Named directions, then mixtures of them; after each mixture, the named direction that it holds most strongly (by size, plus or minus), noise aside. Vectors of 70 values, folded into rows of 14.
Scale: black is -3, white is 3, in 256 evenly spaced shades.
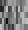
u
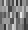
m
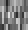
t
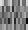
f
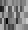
u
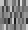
f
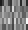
f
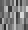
m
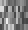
u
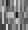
t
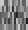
f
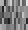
f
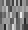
m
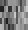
u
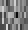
t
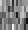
m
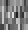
t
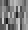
t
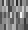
m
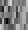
u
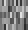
m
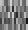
f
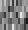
m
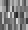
t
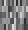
m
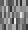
m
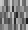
f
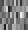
m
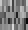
f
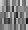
f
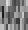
t
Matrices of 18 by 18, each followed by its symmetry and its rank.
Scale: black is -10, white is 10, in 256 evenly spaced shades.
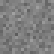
neither, full rank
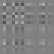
symmetric, rank one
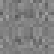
neither, rank three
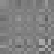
symmetric, rank two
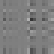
neither, rank one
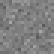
neither, full rank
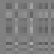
neither, rank one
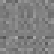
neither, rank three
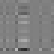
neither, rank one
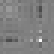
symmetric, rank two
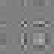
symmetric, rank one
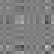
symmetric, rank one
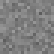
neither, full rank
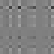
neither, rank one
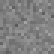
neither, full rank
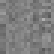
neither, rank three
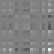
symmetric, rank one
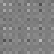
symmetric, rank two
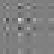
symmetric, rank one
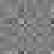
symmetric, rank two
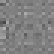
neither, rank three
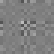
symmetric, rank two
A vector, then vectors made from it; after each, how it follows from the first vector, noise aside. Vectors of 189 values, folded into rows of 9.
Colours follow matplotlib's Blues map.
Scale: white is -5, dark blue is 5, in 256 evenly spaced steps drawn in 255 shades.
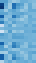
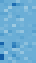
partly zeroed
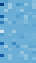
partly zeroed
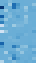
partly zeroed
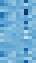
wrapped around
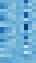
wrapped around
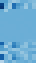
partly zeroed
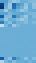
partly zeroed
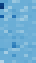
partly zeroed
